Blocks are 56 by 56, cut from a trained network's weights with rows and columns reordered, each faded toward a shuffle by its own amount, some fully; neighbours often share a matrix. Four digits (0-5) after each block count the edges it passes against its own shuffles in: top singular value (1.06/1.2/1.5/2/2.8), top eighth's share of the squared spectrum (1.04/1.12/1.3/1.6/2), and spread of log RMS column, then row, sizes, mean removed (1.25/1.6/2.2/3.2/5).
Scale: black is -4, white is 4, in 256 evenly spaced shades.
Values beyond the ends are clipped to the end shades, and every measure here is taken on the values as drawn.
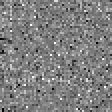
2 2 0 0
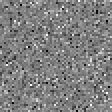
0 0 0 0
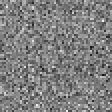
3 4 2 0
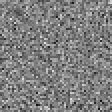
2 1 0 0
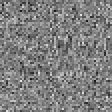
3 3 1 1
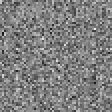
3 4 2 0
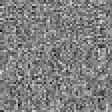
3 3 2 0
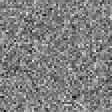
1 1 0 0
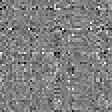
3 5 2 2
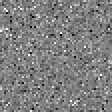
0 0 0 0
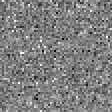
1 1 0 0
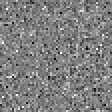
2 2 0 1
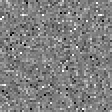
0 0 0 0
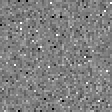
0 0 0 0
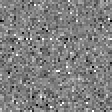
2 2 0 1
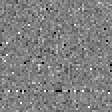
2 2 0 1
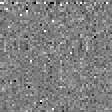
3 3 1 1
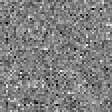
2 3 1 1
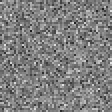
0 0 0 0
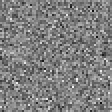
1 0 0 0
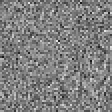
2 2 0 0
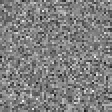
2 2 0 0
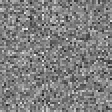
3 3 1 0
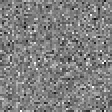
2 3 1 1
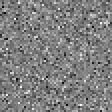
1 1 0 0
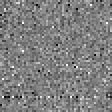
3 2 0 1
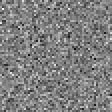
2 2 0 0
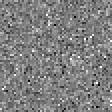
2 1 0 0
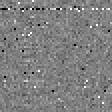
3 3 0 1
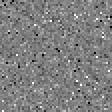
0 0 0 0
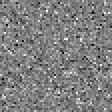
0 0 0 0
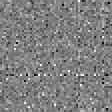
3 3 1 1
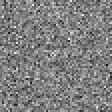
2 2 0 0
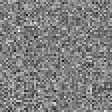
3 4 2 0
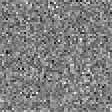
2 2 0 0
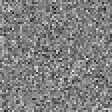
1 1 0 0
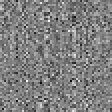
3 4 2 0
